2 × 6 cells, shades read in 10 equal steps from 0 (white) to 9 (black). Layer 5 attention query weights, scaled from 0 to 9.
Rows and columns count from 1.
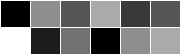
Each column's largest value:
9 8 6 9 7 6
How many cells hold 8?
1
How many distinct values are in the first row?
5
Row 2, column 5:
4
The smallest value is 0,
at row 2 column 1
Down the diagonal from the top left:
9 8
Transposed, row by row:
9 0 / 4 8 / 6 5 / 3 9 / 7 4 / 6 3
